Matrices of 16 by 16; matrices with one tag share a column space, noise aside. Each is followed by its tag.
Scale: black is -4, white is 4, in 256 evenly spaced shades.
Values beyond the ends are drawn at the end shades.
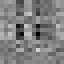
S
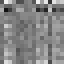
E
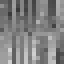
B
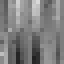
B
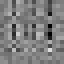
S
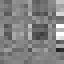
S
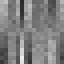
B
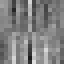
B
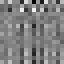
E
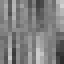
B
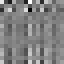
E
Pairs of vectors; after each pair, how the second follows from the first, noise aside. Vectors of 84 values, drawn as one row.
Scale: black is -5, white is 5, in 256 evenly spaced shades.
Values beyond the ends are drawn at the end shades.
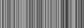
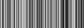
scaled up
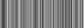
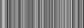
negated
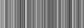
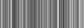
reversed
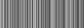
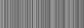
shrunk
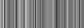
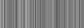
shrunk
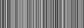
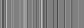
partly zeroed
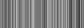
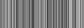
negated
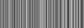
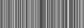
negated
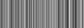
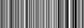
scaled up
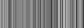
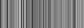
reversed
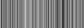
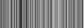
reversed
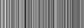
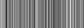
wrapped around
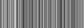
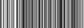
scaled up
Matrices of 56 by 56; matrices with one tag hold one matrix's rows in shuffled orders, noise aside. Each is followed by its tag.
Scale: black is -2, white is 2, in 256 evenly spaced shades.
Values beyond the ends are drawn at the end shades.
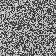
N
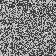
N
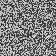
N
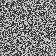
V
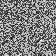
V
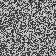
V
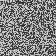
N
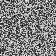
V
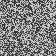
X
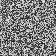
X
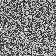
V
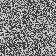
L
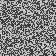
X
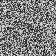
L
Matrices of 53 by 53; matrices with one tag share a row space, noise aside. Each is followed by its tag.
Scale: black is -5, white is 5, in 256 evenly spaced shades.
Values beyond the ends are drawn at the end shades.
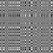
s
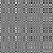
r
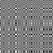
r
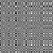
r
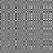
r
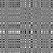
s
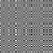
r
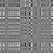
s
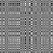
s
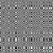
r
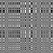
s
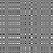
s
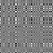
r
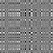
s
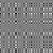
r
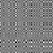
r
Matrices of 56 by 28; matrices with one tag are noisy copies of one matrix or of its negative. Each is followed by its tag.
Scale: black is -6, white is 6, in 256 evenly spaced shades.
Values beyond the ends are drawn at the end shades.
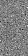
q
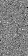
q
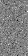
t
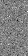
t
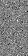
t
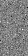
q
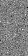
q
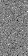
t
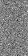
t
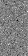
t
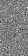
q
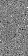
q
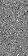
t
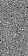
q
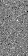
t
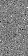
q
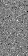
t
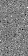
q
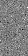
q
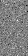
t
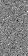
t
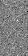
t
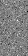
t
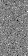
t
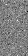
t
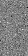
q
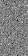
t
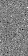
q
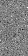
q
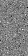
q
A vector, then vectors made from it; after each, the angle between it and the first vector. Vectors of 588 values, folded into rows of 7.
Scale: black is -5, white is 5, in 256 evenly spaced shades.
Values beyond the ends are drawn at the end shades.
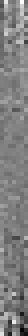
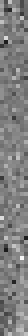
partly opposed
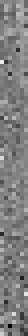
partly aligned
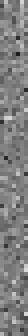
partly aligned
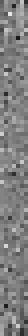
partly aligned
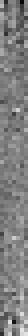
nearly opposite
